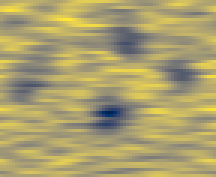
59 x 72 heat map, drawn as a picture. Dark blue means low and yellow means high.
Four dips sink into the field. The values are skewed, with a long tail toward low values. Overall the values sit about 70% of the way up the scale.
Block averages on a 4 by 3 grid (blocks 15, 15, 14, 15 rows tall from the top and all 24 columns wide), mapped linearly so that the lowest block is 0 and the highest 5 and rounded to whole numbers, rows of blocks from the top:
5 2 4 / 2 4 3 / 4 0 5 / 4 4 4
